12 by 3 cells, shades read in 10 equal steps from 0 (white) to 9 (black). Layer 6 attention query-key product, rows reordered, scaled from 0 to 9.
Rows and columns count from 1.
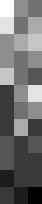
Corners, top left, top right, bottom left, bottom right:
0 5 7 9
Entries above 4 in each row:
1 1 0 1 2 1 2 2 3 3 3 3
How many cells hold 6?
4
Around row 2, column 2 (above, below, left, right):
4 3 1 3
